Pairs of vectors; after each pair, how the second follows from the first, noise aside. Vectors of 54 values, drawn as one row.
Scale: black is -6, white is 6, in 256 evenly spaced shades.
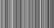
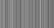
shrunk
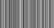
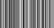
scaled up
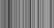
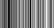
scaled up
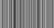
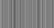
shrunk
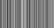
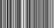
scaled up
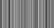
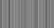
shrunk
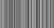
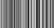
scaled up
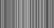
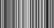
scaled up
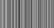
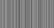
shrunk
